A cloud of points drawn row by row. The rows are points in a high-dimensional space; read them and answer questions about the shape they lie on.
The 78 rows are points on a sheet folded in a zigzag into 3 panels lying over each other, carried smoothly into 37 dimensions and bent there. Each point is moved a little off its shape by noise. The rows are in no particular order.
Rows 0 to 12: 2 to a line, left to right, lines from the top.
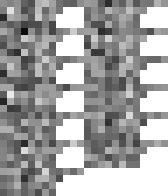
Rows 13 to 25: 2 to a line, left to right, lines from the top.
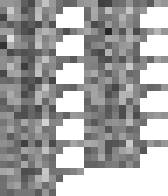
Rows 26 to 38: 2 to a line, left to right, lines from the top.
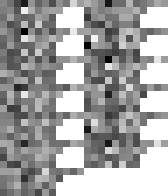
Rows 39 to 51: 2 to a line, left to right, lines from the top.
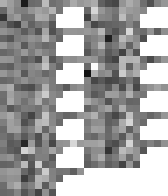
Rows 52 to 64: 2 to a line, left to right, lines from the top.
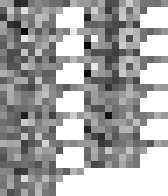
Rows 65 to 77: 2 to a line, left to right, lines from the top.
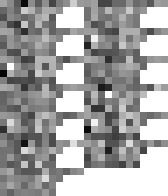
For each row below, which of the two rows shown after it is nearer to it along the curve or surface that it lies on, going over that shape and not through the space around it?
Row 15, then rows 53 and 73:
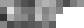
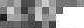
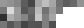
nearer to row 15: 73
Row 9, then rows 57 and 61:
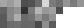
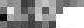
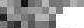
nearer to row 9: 61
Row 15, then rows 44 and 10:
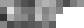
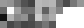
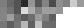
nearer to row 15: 44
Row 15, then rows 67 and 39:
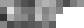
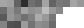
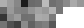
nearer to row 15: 67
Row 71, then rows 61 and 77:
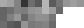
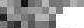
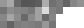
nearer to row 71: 61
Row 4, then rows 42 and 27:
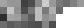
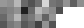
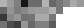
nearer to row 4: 42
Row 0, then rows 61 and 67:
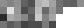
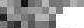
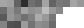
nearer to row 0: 67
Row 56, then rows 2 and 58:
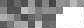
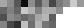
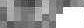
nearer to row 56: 2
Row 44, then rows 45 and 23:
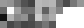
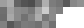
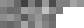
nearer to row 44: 45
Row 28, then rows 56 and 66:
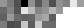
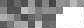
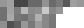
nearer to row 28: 56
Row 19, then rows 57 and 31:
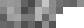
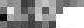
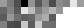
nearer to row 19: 57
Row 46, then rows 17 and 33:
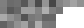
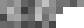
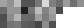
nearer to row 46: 33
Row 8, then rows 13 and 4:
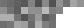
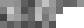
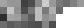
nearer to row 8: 13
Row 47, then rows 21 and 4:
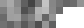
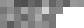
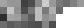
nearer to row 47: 21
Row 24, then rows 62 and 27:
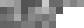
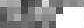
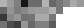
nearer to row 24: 62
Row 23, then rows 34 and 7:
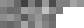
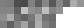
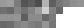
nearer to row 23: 7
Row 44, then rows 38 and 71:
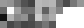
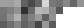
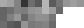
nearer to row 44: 38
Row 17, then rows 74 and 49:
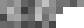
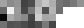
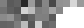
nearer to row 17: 74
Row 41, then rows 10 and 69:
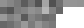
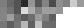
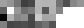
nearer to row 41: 10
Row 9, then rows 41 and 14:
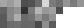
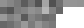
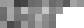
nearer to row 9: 41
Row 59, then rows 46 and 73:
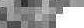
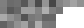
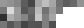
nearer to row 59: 46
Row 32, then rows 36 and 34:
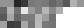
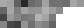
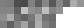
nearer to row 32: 34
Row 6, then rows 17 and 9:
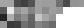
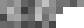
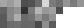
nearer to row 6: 17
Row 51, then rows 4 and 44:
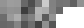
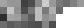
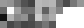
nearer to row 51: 44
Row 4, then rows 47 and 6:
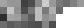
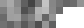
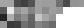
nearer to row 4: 6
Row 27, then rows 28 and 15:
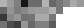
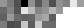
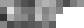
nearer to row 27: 28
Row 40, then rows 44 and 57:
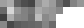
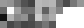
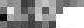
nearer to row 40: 44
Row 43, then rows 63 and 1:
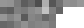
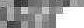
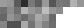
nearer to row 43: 1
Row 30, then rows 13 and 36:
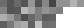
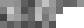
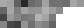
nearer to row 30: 36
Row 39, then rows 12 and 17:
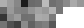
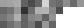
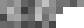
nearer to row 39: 12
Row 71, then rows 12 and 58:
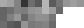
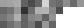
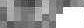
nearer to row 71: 12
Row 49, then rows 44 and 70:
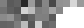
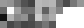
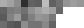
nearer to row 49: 70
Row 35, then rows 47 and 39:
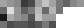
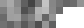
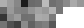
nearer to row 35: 47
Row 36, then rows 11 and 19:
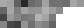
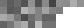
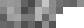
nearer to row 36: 11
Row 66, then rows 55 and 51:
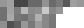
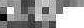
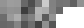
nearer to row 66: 51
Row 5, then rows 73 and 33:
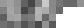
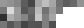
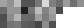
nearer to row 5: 73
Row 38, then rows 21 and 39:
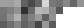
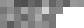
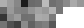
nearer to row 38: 39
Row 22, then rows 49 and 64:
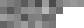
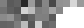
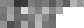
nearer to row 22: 49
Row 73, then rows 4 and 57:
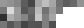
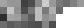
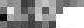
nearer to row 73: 57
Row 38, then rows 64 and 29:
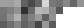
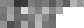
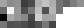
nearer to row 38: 29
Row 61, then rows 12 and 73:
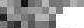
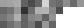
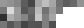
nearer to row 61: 12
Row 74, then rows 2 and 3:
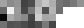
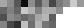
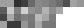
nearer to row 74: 3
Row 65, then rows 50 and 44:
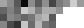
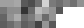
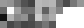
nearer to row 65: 50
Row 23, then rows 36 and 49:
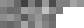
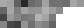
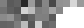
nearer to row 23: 36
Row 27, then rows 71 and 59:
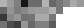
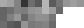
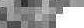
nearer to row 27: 71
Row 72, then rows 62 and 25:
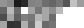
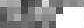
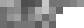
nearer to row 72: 25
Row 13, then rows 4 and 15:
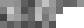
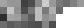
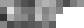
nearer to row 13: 15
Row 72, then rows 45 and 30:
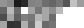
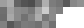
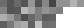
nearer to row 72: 45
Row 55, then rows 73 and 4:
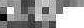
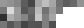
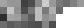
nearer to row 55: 4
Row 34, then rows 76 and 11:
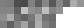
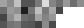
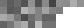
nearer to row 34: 11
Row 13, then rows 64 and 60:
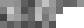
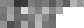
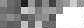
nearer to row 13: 64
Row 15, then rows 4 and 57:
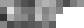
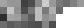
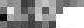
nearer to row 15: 57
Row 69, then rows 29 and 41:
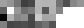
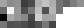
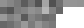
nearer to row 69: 29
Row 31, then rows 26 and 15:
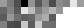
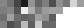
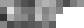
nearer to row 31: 26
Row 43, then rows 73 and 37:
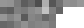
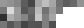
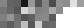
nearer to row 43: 37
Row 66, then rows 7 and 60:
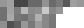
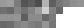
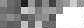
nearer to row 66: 7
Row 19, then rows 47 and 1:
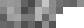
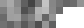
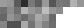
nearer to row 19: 47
